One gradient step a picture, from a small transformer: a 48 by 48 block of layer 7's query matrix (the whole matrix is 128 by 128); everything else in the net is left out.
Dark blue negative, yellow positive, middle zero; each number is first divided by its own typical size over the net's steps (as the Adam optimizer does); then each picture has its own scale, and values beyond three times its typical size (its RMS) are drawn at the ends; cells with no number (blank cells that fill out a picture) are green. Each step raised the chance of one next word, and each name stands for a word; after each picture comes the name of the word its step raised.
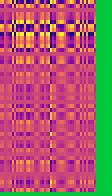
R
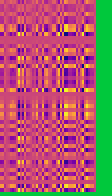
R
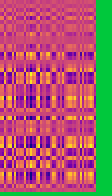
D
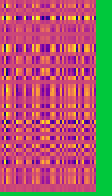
D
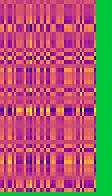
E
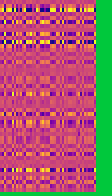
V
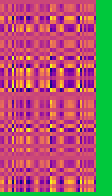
D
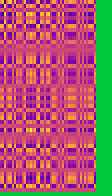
R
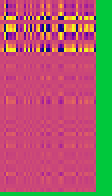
V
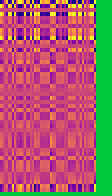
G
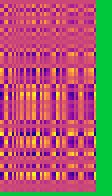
E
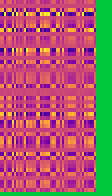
G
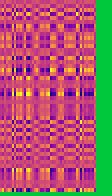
V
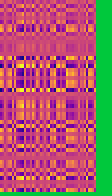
E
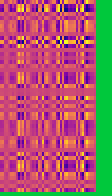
R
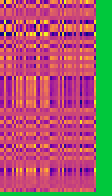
V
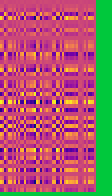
D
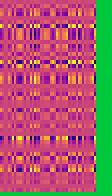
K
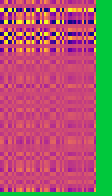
G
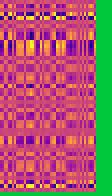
G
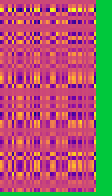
E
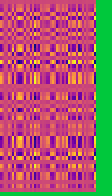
K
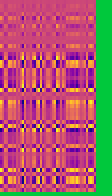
D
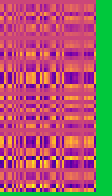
D
